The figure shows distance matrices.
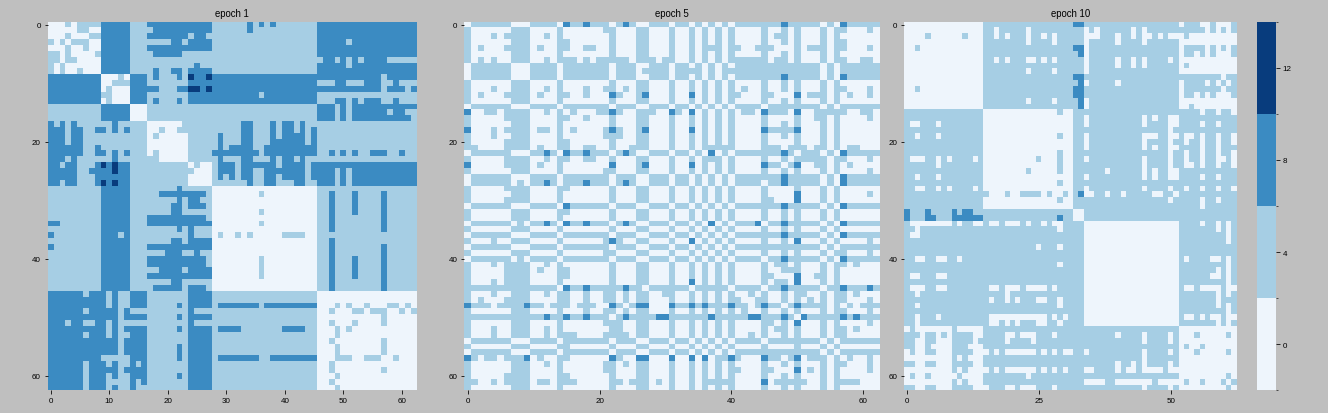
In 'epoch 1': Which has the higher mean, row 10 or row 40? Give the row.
10
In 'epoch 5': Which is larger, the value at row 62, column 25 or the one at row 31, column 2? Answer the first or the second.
the second
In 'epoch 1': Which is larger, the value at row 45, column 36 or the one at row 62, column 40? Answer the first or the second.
the second
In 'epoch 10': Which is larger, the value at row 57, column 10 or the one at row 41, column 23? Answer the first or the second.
the second
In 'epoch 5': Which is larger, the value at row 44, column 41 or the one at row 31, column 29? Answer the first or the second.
the second
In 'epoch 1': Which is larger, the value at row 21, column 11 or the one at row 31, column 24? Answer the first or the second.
the second
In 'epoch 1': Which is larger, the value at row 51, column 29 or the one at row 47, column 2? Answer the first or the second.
the second
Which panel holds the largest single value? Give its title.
epoch 1
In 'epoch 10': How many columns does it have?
63
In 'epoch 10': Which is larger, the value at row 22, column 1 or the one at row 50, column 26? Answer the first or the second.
the first
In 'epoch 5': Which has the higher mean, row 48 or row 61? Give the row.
48
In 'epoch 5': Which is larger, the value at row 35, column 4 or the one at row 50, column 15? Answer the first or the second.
the second
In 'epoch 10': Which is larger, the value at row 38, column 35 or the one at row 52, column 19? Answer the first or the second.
the second
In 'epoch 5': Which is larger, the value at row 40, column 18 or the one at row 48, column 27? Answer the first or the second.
the second
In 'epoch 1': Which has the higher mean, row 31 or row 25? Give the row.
25
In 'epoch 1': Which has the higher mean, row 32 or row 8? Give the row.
8
